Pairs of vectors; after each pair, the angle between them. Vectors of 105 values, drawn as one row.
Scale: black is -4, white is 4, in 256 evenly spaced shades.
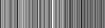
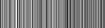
partly aligned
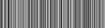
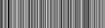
nearly parallel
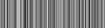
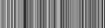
partly aligned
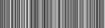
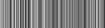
nearly opposite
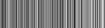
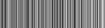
nearly parallel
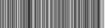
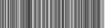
nearly parallel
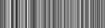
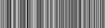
nearly opposite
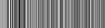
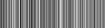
partly opposed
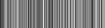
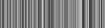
partly aligned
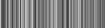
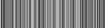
partly aligned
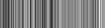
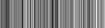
partly aligned
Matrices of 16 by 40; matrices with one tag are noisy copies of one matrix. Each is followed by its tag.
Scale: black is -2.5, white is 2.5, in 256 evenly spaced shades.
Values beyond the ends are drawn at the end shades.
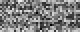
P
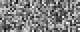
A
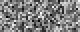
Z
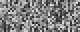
A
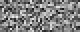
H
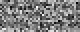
P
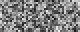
Z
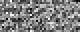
H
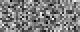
Z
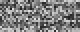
P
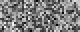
Z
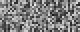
A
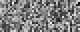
A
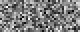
Z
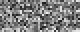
P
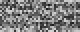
P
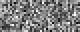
A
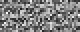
H
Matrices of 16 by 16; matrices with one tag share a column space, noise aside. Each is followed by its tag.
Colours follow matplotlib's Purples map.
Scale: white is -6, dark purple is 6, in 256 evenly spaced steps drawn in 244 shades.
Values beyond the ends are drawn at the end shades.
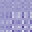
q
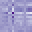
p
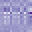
p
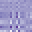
q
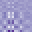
q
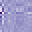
p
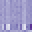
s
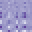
q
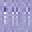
p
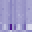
s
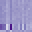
s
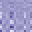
q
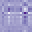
p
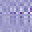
p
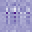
p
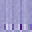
s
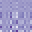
q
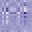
p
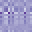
p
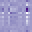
p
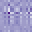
p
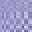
q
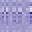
p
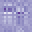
p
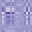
p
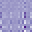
q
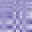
q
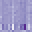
s
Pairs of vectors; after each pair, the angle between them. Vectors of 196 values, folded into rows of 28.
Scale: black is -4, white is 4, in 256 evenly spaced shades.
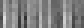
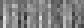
nearly parallel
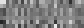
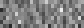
partly aligned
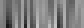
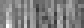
nearly opposite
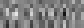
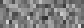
partly opposed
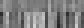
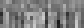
nearly parallel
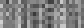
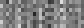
nearly parallel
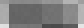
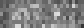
partly opposed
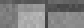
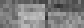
nearly parallel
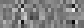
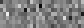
orthogonal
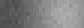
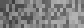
partly aligned
